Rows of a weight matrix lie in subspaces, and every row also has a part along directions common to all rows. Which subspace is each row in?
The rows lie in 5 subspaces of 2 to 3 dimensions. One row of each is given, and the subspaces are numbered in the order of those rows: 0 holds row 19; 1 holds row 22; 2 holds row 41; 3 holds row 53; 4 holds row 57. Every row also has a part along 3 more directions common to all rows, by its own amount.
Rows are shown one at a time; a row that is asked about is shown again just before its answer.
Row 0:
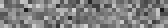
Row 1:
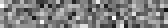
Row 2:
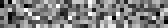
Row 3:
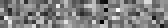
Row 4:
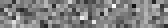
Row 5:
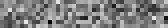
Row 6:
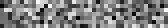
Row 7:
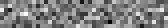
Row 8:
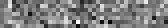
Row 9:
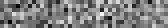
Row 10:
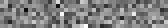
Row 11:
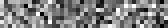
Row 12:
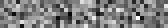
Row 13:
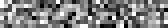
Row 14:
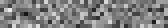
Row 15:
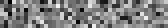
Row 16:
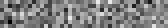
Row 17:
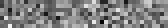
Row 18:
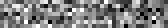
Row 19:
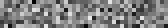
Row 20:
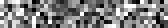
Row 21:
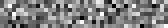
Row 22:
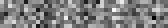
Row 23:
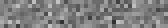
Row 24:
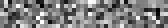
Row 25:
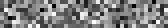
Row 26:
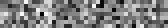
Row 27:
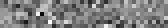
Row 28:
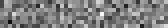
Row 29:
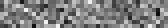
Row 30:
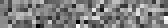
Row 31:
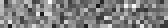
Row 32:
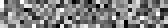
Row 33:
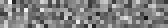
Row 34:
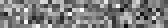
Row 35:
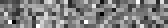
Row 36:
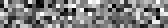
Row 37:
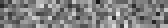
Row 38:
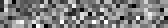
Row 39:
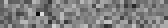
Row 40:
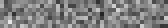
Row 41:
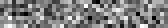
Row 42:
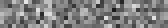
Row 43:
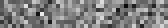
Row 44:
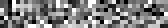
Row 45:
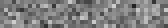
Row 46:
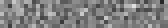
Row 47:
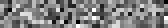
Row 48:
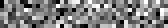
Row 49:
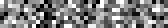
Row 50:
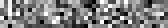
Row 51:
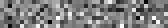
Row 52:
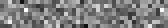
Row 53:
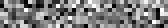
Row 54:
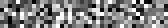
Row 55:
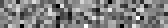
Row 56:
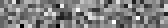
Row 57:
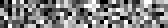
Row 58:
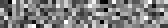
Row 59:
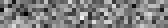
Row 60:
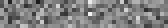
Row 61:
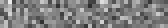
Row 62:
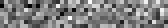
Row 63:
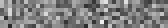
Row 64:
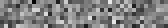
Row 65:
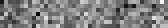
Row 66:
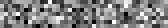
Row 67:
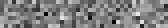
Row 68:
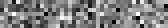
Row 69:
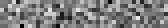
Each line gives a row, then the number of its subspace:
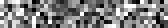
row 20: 1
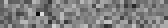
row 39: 1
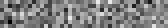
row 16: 0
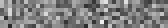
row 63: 4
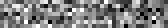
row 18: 4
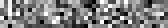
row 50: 4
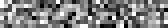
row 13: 3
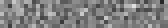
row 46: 1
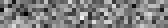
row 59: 2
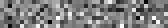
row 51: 0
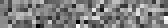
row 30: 2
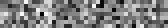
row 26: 1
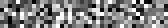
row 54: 0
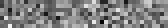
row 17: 4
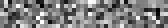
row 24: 3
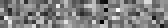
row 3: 4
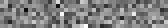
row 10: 3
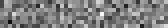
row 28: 2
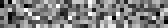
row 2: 3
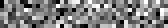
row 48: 3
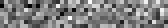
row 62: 3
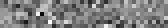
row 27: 1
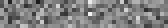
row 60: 3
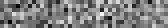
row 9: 0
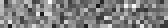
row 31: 1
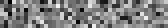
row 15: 4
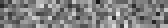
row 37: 3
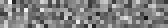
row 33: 4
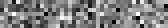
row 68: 0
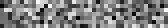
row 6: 3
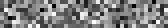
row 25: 2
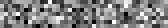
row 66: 4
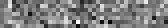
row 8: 2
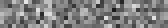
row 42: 1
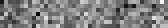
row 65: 1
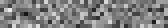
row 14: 2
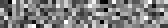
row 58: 4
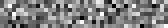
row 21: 2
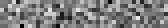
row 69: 0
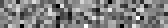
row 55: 0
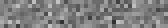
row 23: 0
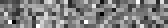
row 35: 1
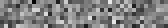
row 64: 0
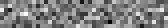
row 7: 2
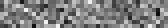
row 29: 3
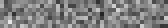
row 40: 2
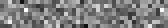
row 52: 3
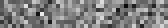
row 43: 1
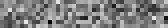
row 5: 2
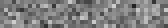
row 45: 2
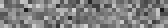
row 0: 3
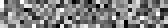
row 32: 3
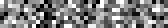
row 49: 1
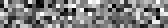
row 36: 3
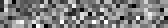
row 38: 2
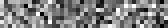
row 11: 1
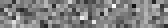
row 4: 2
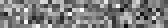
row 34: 4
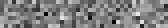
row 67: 0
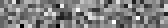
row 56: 0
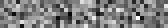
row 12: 0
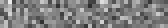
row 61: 4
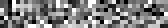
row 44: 4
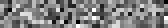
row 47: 2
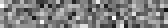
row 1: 3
